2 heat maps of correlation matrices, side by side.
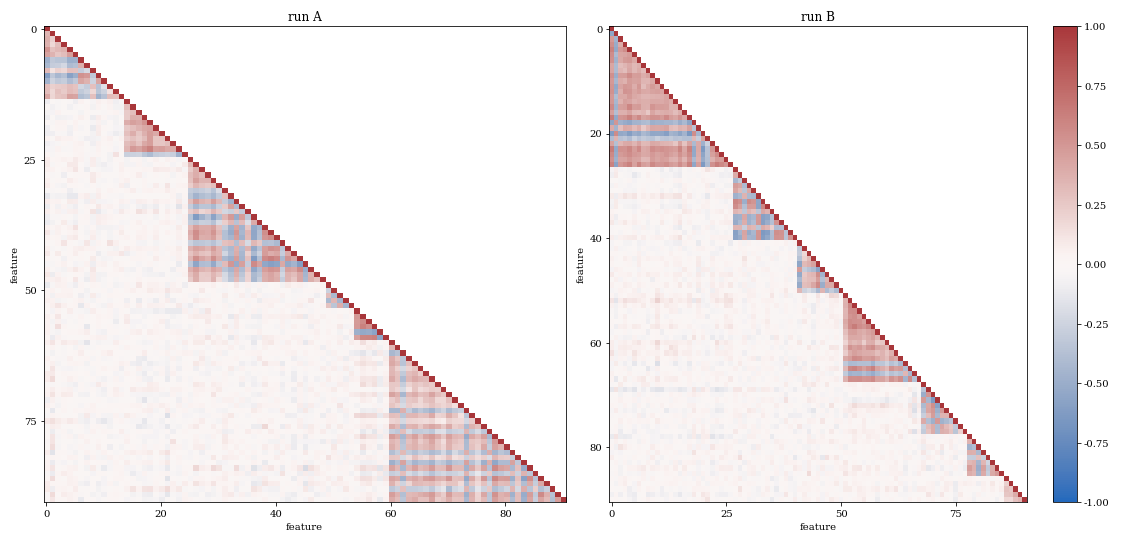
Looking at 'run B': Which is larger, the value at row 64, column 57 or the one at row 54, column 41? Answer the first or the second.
the second
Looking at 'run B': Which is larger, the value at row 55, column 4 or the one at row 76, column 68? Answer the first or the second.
the first
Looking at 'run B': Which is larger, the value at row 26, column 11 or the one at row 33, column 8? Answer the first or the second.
the first
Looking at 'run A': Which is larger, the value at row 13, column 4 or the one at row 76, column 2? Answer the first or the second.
the first
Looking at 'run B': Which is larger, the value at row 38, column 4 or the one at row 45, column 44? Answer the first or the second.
the second
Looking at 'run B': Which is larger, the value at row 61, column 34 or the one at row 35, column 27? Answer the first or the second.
the second
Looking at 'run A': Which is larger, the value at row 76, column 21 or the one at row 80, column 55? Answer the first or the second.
the second
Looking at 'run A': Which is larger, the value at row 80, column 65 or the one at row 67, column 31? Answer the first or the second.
the first
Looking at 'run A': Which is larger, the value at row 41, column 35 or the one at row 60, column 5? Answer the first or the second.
the second
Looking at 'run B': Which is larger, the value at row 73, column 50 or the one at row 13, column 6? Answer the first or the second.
the second
